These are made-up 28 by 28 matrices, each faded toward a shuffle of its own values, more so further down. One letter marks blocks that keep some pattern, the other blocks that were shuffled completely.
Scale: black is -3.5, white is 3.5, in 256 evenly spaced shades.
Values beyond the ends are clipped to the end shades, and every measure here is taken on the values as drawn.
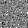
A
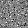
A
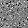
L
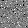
A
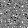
A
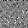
L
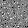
A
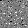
A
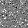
A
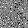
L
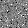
A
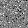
A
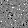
A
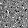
A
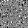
L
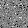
L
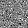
A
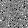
A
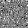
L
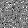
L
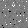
A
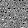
L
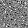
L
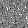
A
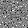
L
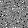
A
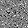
L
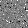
A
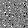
L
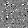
L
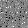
L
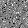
A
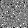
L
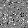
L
